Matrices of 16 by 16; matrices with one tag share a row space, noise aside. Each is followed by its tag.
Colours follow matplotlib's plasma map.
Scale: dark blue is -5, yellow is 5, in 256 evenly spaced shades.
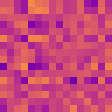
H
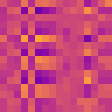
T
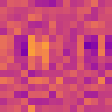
H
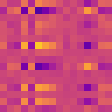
T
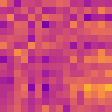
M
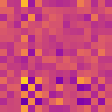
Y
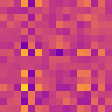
Y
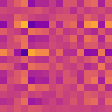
H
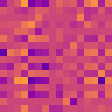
H
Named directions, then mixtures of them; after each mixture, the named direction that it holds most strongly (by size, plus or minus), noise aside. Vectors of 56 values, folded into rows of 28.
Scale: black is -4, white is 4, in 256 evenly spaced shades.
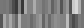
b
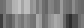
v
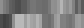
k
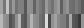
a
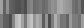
k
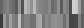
b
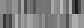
b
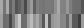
a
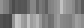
k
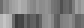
k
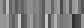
a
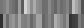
b
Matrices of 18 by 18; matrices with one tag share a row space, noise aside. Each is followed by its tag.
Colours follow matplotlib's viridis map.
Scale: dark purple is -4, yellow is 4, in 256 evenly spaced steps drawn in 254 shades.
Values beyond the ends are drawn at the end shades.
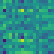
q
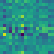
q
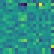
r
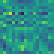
q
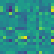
r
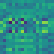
q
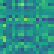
q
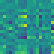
r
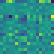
r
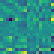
r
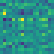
q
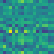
q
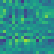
q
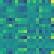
r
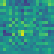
q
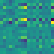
r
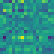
q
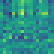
q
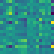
r
